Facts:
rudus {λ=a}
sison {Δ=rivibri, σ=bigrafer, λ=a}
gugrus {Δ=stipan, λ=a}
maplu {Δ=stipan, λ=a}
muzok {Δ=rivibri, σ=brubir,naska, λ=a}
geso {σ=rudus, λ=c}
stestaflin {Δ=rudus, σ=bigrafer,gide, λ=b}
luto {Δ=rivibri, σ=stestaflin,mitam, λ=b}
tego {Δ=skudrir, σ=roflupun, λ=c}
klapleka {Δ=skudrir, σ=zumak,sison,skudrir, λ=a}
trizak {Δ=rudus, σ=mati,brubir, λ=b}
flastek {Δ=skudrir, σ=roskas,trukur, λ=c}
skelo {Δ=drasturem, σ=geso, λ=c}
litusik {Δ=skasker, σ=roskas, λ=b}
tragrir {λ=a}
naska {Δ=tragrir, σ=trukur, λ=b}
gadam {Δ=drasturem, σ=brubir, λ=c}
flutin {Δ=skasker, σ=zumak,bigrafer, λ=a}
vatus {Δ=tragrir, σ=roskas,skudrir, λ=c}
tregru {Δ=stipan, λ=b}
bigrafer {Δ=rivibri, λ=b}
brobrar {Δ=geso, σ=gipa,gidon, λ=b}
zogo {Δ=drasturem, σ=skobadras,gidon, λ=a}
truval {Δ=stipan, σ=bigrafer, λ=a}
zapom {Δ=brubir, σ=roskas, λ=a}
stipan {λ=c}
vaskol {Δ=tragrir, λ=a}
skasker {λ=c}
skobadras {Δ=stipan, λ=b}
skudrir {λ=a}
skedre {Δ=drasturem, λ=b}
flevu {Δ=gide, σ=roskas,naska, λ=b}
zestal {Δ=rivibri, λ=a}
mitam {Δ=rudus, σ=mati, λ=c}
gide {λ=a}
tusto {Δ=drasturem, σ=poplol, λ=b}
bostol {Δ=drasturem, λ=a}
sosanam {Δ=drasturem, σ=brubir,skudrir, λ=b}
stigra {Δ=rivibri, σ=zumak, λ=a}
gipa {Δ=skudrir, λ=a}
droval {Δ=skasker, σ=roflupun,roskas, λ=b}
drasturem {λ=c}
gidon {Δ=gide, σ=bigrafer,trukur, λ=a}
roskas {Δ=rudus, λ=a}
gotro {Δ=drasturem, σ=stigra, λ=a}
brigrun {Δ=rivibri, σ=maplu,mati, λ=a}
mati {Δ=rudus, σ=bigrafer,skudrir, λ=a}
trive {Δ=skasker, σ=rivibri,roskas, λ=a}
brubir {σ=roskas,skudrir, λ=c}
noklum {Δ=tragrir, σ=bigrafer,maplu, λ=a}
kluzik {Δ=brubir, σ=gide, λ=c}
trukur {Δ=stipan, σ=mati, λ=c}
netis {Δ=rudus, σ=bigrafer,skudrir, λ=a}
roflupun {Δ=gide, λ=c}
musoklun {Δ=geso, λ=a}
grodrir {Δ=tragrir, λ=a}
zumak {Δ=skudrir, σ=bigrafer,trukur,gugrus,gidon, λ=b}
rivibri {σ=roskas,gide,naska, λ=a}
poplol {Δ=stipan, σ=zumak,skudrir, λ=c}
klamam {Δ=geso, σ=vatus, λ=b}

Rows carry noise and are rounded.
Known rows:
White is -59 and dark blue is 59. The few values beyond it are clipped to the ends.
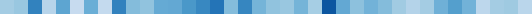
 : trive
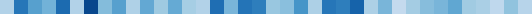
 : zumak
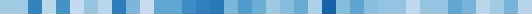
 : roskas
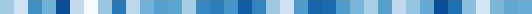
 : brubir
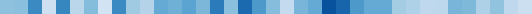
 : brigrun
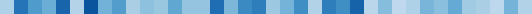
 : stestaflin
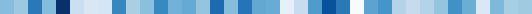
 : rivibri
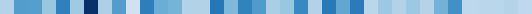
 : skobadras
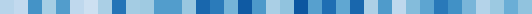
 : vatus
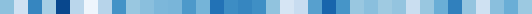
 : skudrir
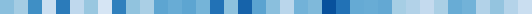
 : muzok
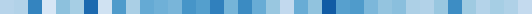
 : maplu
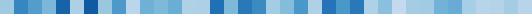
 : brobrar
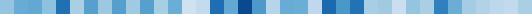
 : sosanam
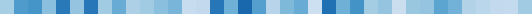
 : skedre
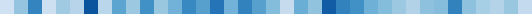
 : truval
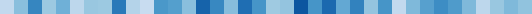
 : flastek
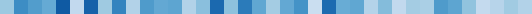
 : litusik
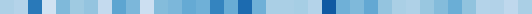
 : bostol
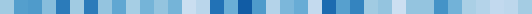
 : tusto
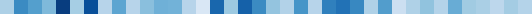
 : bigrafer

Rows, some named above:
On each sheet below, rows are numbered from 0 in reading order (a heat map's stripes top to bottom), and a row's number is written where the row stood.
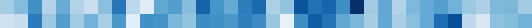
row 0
mitam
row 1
stipan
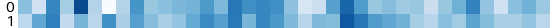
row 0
skudrir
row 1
gidon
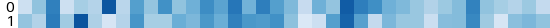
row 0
truval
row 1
tragrir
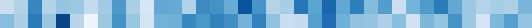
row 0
skelo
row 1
rudus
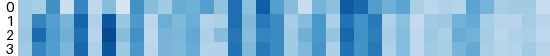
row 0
stigra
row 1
brobrar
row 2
naska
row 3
brobrar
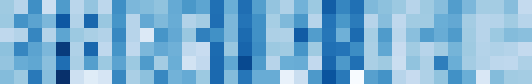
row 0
klapleka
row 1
klamam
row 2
roflupun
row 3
luto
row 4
sosanam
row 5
rivibri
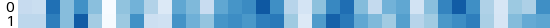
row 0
drasturem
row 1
skasker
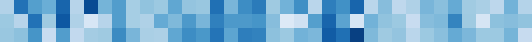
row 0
stestaflin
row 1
gide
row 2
mati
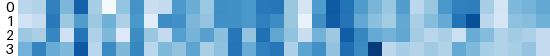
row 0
geso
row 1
stipan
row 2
zestal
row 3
trizak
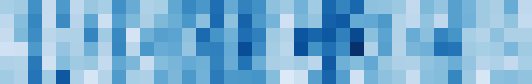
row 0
netis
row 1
sison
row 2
trukur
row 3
poplol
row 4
bostol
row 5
gide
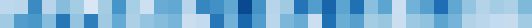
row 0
gadam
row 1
skedre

